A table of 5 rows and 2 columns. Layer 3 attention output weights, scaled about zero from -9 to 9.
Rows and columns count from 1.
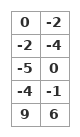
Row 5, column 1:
9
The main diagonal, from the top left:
0 -4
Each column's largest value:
9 6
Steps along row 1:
down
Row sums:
-2 -6 -5 -5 15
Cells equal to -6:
0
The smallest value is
-5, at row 3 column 1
